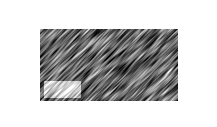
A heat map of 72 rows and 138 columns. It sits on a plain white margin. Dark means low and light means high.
Ninth with the highest average: bottom left. Grain: diagonal, up to the right. Odd patch: higher, in the bottom left.
